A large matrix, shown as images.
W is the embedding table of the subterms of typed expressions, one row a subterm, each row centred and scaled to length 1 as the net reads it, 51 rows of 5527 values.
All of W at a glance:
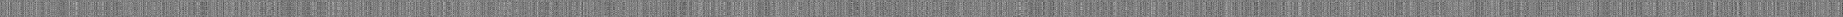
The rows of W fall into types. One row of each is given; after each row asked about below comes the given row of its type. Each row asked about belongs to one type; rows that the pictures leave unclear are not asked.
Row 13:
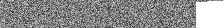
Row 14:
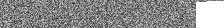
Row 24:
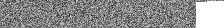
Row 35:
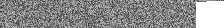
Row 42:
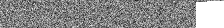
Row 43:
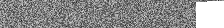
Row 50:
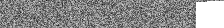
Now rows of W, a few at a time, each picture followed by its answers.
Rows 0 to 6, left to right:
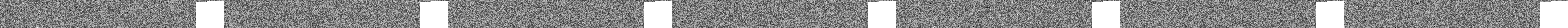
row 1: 35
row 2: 42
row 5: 42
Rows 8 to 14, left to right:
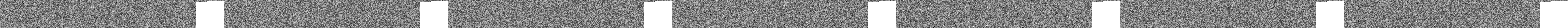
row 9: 43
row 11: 13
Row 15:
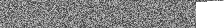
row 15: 42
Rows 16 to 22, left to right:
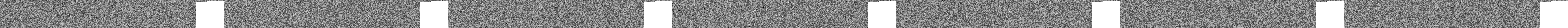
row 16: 24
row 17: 43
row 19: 43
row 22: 13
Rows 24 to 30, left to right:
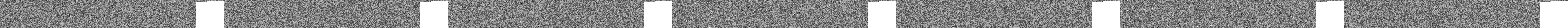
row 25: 43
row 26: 13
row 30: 35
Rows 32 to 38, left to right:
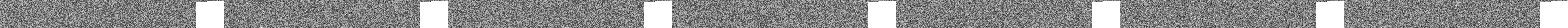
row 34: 43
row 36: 14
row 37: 50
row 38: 13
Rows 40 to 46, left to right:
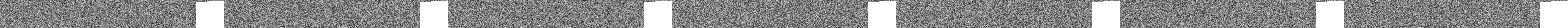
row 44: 13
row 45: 24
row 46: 14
